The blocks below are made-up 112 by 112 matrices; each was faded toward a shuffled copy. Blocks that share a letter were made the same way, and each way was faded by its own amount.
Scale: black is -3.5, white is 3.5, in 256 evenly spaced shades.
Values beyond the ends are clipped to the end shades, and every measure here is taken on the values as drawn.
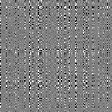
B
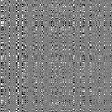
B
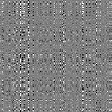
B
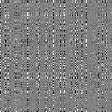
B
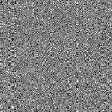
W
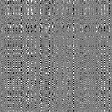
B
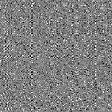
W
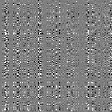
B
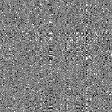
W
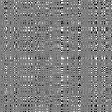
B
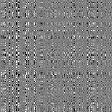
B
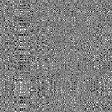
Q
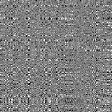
Q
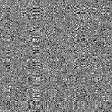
W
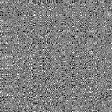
W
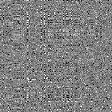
W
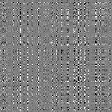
B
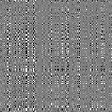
B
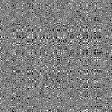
Q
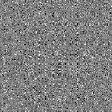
W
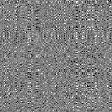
Q
